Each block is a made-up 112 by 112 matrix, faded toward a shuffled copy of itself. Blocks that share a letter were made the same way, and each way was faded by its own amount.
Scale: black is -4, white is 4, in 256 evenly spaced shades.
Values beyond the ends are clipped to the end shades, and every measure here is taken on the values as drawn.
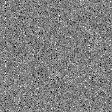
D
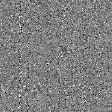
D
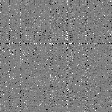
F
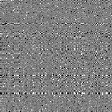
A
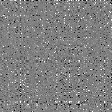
F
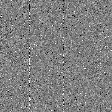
D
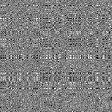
A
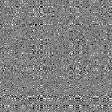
A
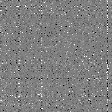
F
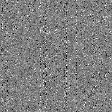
D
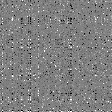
F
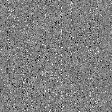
D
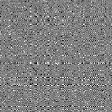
A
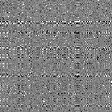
A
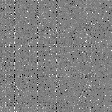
F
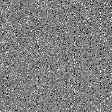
D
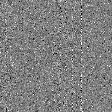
D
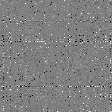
F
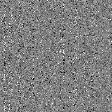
D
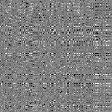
A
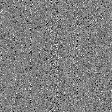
D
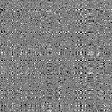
A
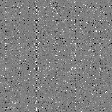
F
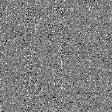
D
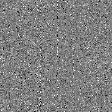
D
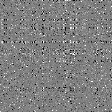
F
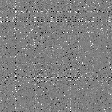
F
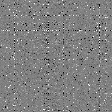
F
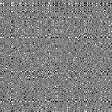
A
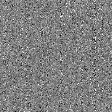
D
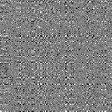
A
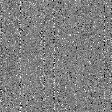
D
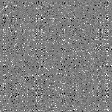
F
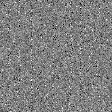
D
